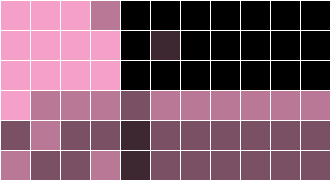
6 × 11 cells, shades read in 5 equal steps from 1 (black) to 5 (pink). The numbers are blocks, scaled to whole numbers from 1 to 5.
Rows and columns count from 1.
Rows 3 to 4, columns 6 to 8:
1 1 1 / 4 4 4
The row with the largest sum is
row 4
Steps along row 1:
same same down down same same same same same same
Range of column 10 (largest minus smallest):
3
